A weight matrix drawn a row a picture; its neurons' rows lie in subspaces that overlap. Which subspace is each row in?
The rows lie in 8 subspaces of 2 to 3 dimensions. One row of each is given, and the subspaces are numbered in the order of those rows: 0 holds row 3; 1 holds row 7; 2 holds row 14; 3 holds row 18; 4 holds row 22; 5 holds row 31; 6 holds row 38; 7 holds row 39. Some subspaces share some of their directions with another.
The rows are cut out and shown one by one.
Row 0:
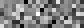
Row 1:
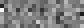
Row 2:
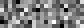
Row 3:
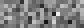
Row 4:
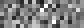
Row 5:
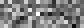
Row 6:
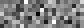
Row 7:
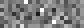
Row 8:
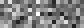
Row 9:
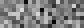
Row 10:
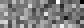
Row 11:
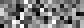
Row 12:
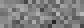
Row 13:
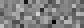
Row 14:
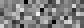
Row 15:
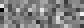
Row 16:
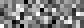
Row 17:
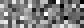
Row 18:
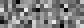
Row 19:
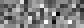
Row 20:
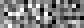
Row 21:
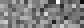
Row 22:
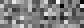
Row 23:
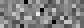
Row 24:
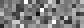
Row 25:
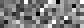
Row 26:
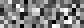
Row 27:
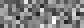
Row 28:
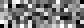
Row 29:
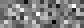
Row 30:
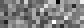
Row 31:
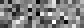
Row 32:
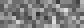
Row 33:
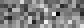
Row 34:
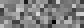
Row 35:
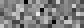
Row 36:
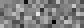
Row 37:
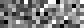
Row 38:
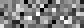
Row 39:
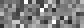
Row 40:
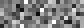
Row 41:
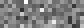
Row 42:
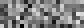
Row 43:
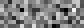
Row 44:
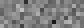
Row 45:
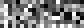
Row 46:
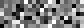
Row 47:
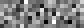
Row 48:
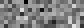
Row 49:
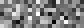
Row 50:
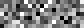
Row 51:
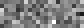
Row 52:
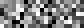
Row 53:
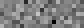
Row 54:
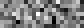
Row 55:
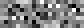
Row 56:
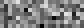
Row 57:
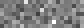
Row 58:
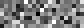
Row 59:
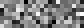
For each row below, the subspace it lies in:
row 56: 4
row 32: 2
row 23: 1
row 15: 1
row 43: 2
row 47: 0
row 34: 1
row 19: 0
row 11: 3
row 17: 4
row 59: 1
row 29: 7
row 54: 2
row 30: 4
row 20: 6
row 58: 6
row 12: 0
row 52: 3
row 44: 2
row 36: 7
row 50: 6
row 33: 0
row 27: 4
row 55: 7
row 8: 5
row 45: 4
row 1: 1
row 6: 0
